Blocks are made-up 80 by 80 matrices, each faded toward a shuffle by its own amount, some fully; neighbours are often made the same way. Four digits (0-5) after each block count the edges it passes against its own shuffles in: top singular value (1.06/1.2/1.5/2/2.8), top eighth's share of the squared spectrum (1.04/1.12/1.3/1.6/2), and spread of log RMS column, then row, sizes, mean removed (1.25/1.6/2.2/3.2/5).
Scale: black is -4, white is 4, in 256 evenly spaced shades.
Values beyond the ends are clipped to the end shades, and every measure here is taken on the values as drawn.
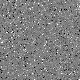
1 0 0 0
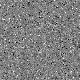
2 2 0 0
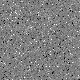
0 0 0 0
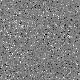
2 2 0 0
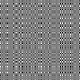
5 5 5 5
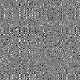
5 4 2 2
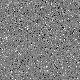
2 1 0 0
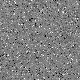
2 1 0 0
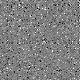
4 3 1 1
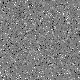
2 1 0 0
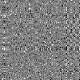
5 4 3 2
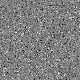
2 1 0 0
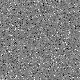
2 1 0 0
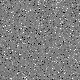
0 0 0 0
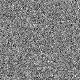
3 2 1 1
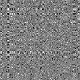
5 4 3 3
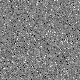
1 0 0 0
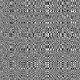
5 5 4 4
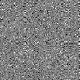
4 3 2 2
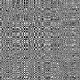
5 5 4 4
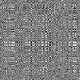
5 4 3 3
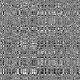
5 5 3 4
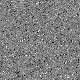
0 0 0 0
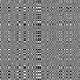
5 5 4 4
